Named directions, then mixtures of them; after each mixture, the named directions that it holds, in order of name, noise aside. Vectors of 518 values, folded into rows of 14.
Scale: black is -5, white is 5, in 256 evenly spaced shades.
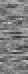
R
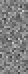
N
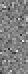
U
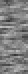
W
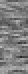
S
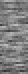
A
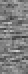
R, W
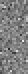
U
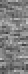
S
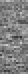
A, N, R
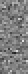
R, U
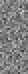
N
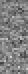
N, R, S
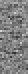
N, R, U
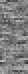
R, S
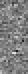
R, U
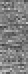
A, U
